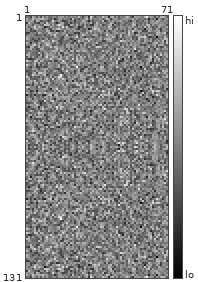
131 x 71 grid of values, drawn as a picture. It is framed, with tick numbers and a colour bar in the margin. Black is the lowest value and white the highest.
Histogram: bell-shaped. Mirror symmetry: top to bottom. Average level on the scale: 50%. Slope: none. Odd rows or columns: none.
